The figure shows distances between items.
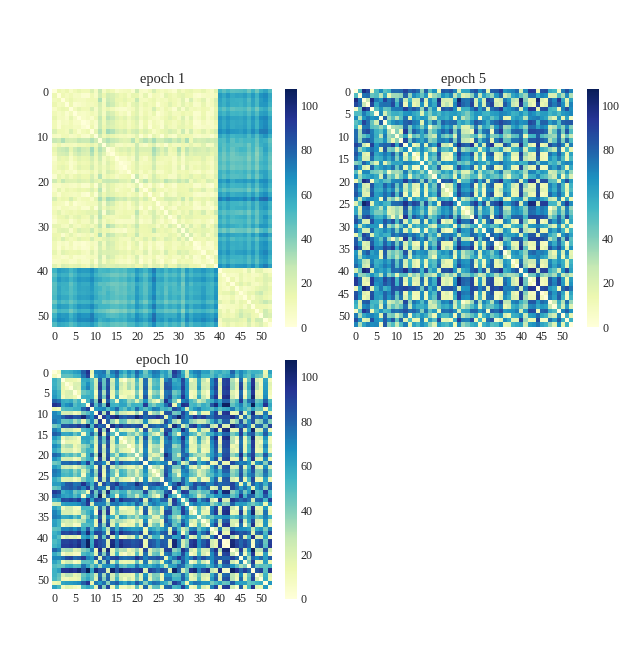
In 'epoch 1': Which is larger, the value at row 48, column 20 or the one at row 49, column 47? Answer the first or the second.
the first
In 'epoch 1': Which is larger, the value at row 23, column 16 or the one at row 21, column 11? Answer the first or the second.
the second
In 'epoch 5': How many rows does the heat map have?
53
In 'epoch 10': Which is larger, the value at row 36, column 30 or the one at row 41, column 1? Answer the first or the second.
the second
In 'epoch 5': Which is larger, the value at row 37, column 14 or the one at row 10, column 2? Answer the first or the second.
the first
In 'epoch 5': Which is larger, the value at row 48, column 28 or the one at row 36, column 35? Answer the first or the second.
the second
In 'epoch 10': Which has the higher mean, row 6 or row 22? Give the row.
22
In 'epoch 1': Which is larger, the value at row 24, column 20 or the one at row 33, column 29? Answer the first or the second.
the first
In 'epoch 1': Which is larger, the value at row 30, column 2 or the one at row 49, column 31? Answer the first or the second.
the second
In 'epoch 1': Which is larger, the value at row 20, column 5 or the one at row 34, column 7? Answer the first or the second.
the first
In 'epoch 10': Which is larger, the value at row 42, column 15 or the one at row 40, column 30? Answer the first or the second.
the first
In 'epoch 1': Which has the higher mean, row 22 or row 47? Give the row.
47
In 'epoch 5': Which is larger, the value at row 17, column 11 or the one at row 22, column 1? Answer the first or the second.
the first
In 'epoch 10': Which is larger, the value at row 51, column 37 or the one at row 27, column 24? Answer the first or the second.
the second
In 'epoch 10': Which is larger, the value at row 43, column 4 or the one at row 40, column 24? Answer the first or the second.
the second
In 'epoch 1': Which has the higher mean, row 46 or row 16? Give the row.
46
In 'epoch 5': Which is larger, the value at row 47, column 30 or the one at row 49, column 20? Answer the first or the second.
the first
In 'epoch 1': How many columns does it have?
53
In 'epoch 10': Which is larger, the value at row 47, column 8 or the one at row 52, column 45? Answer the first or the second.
the second
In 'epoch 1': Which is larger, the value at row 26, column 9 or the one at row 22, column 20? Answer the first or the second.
the second
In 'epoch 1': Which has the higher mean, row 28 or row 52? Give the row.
52
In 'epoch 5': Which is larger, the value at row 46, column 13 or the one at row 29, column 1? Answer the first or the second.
the second
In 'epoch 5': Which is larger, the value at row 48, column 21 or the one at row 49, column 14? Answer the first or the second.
the second
